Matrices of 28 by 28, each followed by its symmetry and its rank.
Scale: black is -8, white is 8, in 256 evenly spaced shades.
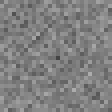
symmetric, full rank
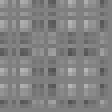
symmetric, rank one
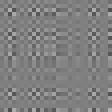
symmetric, rank one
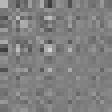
symmetric, rank three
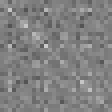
symmetric, rank five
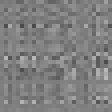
neither, rank three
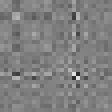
symmetric, rank three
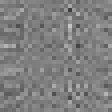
neither, rank three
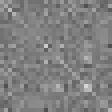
symmetric, rank five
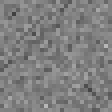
symmetric, full rank
